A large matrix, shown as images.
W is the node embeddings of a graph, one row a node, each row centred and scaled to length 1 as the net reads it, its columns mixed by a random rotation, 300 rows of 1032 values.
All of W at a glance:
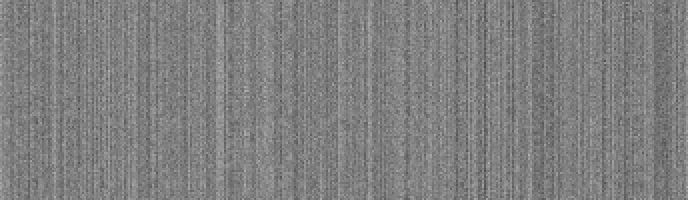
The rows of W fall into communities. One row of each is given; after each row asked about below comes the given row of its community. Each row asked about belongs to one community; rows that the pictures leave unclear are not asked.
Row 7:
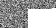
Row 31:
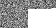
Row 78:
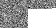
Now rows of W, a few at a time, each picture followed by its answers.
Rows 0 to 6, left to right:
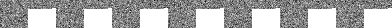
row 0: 7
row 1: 78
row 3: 31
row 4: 7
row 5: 31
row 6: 78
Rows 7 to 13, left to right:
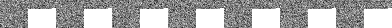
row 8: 7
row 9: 31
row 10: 31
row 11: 78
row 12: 78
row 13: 7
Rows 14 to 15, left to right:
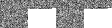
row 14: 7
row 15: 31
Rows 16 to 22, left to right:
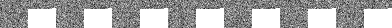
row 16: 78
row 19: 31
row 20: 78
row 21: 7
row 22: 31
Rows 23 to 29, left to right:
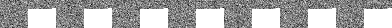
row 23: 7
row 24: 78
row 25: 31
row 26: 7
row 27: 78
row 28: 78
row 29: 78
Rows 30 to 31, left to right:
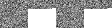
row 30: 31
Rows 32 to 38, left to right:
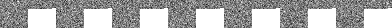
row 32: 31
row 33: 7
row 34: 7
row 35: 31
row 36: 7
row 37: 7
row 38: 7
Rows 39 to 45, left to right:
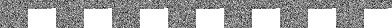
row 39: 31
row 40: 7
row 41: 7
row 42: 31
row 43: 31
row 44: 31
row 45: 31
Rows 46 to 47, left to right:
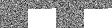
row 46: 7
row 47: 31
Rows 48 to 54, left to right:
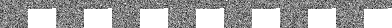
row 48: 7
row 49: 31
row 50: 78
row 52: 78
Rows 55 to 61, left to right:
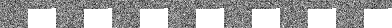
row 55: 7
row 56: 31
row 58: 78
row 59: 31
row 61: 31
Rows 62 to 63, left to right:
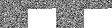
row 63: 31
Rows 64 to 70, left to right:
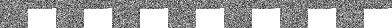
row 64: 7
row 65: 78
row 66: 31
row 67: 7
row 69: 78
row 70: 31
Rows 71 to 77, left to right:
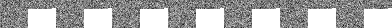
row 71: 31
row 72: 78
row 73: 31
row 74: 31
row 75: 31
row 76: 7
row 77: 78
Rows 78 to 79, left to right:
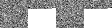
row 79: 7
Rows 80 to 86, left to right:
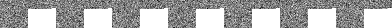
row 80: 78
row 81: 7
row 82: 78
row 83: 7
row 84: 31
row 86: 31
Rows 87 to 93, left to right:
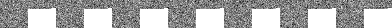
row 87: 7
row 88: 78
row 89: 7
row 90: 78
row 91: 78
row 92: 31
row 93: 7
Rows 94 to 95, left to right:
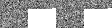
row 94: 31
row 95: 7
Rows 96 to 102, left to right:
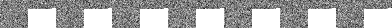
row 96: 78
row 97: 78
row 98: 31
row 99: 31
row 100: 31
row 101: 78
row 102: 78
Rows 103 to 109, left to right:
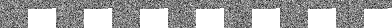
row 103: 31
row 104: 31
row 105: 31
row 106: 78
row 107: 78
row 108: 7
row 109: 78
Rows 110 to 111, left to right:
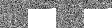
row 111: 78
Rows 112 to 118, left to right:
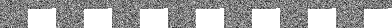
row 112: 7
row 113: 7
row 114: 78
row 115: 7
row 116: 31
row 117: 7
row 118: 31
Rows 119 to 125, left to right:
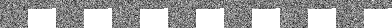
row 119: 31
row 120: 7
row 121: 31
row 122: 31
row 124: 78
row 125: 7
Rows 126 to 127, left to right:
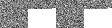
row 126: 31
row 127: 7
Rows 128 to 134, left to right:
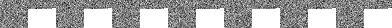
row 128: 31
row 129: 31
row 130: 31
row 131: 31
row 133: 31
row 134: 7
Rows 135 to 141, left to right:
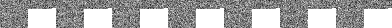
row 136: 31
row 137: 31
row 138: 7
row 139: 78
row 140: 7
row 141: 78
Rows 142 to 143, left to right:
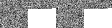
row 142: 7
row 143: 78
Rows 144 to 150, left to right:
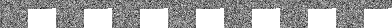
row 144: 31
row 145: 31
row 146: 31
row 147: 31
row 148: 7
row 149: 78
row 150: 31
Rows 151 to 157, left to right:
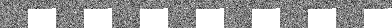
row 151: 31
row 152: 31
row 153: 7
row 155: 78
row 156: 31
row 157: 78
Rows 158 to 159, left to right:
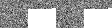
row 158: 78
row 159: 7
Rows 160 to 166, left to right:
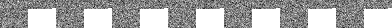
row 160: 31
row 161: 7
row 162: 7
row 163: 31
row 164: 31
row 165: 78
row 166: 7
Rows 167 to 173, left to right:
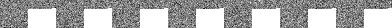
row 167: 7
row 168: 7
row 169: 7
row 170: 31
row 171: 7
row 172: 31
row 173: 78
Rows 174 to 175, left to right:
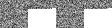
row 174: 31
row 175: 31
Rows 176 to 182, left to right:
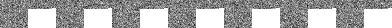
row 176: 78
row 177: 78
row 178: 31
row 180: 78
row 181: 7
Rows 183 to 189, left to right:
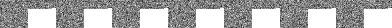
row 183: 78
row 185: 78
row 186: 78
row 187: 7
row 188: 78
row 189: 7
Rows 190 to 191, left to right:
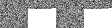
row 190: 31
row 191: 31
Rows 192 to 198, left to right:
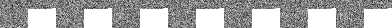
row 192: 78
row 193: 31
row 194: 78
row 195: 31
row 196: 78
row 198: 78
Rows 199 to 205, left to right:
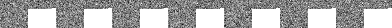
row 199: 31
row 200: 31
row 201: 31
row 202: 31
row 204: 7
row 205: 7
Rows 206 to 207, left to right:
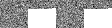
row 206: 78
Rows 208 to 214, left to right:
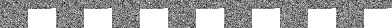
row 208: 31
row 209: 31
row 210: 7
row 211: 78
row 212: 31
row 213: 78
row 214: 31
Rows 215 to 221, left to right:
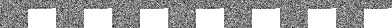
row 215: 31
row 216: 78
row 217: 31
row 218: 31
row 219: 31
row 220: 7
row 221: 31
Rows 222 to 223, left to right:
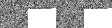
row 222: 7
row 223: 31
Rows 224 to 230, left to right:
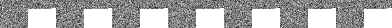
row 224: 78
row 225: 7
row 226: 31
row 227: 31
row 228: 7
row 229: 31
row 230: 78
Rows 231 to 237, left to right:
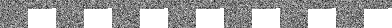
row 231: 7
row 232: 7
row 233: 7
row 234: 7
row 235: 7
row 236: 78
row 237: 78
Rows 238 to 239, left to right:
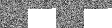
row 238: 7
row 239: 7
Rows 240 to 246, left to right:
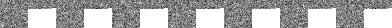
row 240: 7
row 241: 31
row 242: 31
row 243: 31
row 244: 31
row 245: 7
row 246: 7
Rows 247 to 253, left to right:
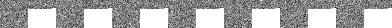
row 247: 31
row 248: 78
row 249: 31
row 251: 7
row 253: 78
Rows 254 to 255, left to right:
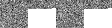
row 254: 78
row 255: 78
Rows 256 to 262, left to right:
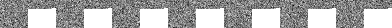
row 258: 7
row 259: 7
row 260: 31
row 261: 78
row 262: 7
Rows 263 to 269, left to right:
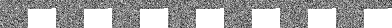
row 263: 7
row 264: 78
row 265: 31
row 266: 31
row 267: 7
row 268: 78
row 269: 31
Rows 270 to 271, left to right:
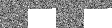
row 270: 7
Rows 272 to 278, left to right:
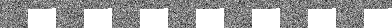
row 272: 78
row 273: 78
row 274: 78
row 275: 78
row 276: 78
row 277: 78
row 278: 78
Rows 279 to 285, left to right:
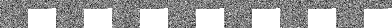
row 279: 78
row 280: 78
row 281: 78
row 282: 7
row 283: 31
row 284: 78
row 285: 31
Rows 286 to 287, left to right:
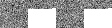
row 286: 78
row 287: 7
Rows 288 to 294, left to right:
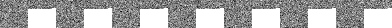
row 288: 78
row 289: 7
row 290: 31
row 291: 78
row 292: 7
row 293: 7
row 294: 7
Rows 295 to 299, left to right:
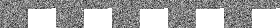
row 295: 31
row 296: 78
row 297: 7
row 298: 7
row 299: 7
